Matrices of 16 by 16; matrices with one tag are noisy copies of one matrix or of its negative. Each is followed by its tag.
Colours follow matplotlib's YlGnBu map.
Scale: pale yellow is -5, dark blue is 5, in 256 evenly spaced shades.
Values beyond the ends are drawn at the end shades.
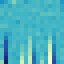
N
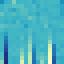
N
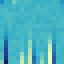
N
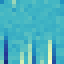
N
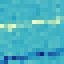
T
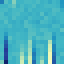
N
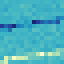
T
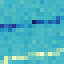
T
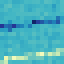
T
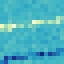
T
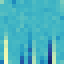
N
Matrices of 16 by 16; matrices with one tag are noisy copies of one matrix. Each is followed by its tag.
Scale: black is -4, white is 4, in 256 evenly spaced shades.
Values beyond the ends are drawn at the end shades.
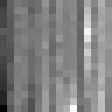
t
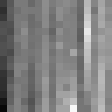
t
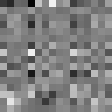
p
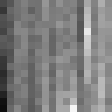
t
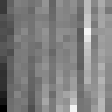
t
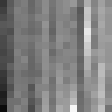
t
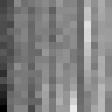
t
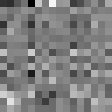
p
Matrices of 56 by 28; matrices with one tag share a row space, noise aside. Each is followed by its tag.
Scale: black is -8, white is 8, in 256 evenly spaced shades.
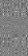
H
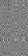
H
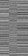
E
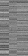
E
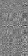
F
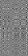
H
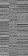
E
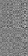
F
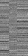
E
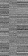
E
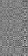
F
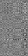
F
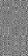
H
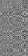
F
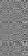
F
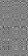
H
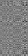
F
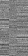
E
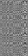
F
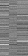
E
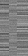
E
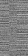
E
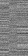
E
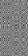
H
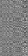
F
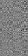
F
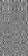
H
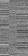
E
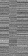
E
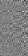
F
